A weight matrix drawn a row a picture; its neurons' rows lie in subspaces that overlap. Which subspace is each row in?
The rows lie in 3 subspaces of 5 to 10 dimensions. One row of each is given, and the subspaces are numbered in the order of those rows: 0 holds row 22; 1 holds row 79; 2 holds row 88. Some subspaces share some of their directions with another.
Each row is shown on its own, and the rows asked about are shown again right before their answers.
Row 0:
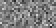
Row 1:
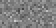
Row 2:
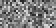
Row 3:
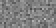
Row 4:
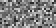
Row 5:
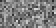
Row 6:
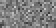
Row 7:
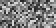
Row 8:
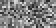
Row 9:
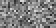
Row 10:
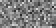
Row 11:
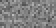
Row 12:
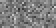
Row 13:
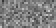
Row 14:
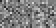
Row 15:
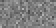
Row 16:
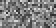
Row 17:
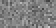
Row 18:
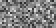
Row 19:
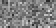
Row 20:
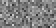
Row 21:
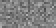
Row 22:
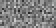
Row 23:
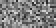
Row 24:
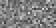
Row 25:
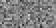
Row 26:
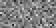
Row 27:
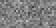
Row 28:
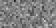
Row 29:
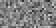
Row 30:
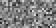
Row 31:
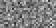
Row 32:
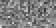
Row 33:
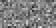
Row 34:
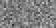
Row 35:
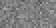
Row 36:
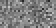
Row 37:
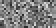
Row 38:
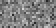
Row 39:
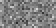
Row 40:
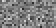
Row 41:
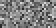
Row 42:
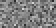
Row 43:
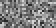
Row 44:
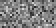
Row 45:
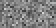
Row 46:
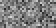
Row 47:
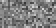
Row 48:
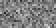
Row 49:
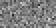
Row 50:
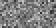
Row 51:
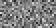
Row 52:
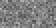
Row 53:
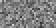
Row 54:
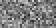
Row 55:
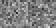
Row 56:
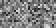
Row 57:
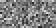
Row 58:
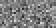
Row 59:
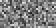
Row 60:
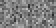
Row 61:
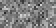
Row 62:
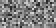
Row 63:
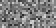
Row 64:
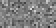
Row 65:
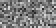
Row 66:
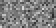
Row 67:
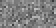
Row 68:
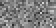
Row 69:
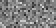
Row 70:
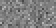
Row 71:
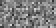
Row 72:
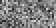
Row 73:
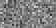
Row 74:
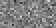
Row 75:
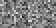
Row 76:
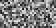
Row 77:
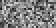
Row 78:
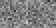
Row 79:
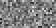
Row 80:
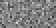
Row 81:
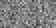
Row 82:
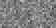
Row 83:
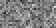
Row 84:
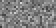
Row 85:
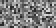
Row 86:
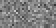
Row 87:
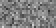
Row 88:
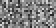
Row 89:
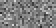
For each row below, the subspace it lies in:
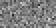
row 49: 0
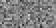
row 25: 2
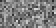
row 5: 2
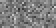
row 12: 0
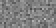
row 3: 2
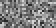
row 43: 2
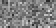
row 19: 0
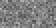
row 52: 2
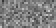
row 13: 0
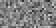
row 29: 0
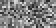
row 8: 1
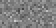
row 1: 1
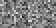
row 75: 2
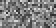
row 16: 1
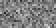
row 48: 1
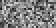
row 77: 2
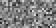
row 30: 1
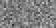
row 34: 2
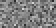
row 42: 1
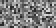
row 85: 0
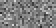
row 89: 2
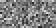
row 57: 2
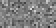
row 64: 2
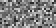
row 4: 1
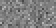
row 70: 1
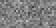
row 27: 0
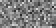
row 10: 0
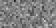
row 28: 2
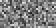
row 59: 0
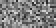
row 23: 2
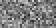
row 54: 2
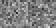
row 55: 1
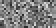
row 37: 0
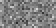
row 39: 0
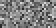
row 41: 0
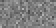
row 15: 0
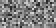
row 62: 2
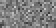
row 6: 0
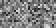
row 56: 1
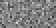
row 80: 0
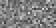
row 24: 2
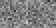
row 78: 2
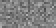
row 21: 0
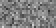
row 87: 2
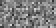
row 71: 2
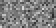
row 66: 0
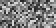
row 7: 2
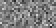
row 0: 1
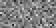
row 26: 1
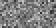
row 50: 2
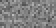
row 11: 0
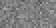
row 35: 2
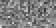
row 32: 0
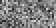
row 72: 2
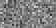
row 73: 2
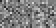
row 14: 2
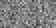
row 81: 0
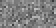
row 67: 2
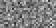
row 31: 2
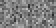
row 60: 2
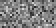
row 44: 2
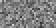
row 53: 2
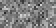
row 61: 2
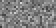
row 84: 0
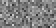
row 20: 1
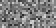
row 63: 2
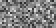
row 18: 2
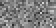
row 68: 2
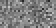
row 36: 1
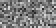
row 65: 0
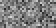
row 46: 0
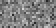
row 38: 0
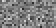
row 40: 2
